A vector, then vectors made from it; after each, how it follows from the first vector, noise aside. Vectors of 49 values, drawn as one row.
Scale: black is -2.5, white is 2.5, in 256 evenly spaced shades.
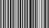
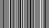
partly zeroed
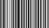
reversed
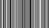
partly zeroed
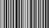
wrapped around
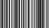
negated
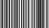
negated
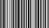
reversed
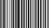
reversed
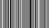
partly zeroed
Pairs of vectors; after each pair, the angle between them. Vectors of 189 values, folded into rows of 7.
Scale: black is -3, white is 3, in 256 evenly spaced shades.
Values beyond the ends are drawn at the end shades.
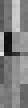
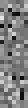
orthogonal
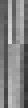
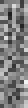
partly opposed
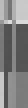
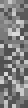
orthogonal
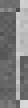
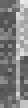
nearly parallel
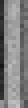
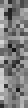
partly opposed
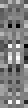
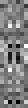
nearly opposite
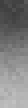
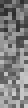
partly aligned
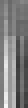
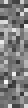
orthogonal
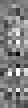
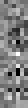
nearly opposite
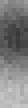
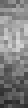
nearly opposite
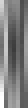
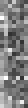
partly aligned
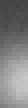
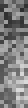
partly aligned
